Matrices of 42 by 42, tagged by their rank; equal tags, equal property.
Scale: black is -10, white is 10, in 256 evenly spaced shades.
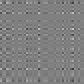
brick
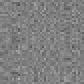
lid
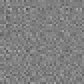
lid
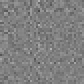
lid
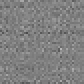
lid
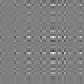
brick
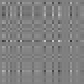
brick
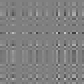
brick
